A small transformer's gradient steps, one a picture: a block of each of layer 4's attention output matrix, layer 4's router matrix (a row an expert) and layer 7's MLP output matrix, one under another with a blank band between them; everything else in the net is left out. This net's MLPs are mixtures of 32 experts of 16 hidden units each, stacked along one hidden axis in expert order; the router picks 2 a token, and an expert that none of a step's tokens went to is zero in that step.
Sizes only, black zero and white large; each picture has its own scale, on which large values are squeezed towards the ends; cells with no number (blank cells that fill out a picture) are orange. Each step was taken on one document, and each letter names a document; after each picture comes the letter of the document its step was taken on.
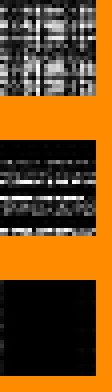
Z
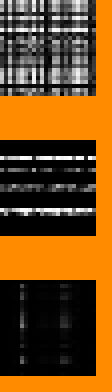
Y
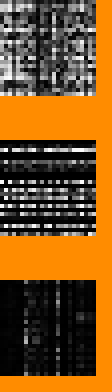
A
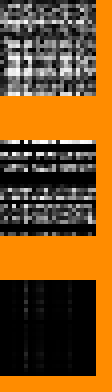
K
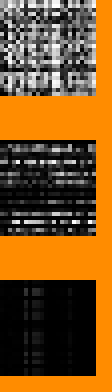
Z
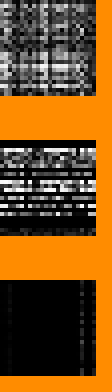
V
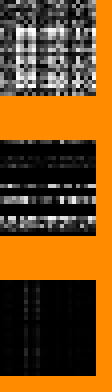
A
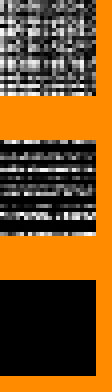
K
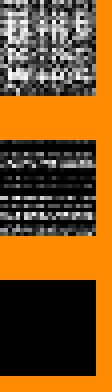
K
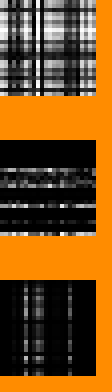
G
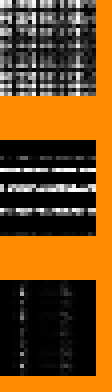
Y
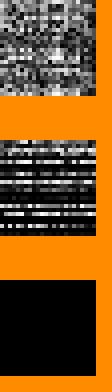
V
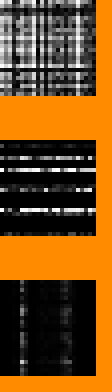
Y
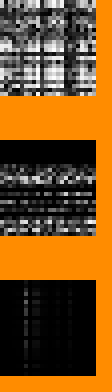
G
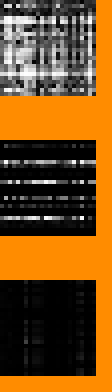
A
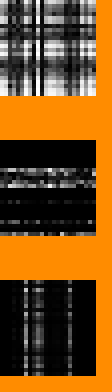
G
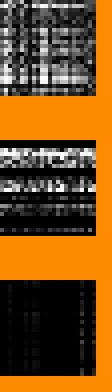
V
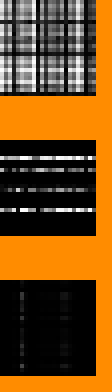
Y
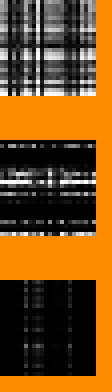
G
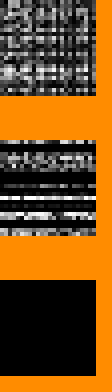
K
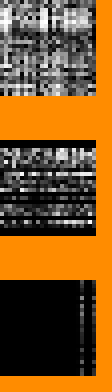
V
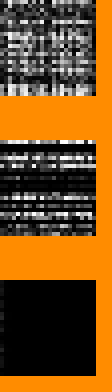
K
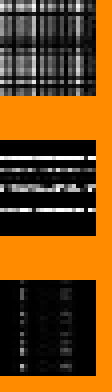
Y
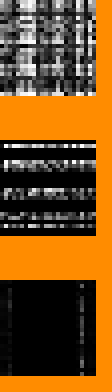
A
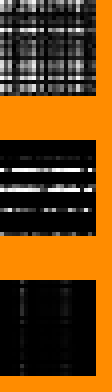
Y
